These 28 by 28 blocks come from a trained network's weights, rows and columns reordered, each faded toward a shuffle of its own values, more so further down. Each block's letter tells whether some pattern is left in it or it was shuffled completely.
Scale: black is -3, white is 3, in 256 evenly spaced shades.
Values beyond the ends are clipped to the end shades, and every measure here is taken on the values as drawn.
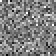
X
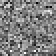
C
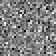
X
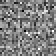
C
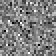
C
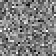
X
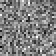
X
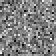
X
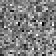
C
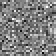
C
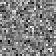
C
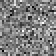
X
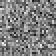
X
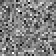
X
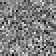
C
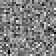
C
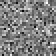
X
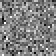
X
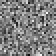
X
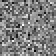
X
